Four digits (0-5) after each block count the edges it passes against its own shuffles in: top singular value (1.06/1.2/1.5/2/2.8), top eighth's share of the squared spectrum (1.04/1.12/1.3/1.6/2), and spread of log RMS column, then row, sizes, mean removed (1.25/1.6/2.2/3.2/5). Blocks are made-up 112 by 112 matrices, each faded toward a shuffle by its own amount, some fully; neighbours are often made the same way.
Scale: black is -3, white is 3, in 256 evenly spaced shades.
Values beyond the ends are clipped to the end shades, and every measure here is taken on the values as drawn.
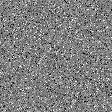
0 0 0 0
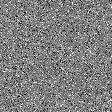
0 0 0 0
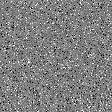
2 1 0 0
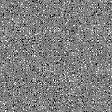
4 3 2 2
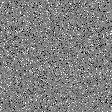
2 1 0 0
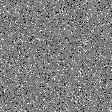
0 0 0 0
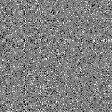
4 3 2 2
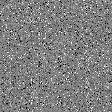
3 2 1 1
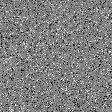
2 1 0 0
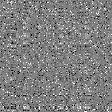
4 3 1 2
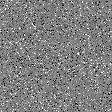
2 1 0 0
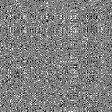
5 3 3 2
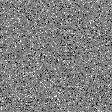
3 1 0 0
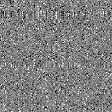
4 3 2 2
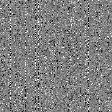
2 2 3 0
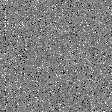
1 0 1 0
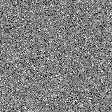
0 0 0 0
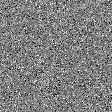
0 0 0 0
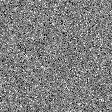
0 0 0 0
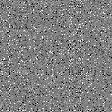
4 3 2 1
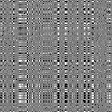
5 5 4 4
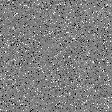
3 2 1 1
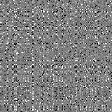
5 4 3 3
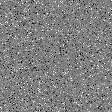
0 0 0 0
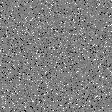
2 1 0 0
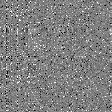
4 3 2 1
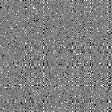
5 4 3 3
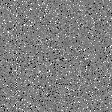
3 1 0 0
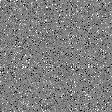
3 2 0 0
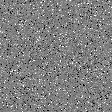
2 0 0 0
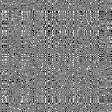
5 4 3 3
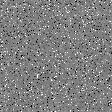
2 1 0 0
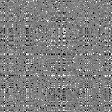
5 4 3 3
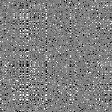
5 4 3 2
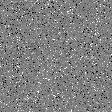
2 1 0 0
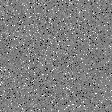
2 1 0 0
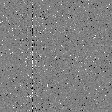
4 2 1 0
